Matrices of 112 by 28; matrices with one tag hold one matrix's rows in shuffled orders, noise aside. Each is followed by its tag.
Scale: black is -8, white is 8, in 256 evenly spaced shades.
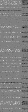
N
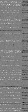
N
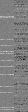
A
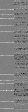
A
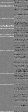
A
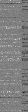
N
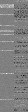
A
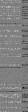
N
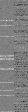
A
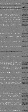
N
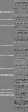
A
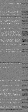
N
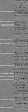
A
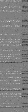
N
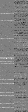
A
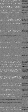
N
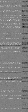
N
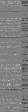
N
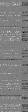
N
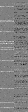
A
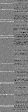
A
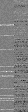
A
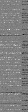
N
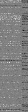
N
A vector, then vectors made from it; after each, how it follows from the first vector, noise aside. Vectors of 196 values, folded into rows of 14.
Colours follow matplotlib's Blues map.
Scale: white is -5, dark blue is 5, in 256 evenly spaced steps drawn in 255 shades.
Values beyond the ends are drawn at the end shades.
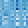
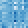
wrapped around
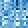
scaled up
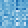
copied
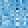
copied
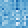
copied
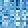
scaled up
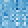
copied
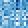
scaled up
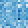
wrapped around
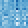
copied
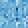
sign-scrambled
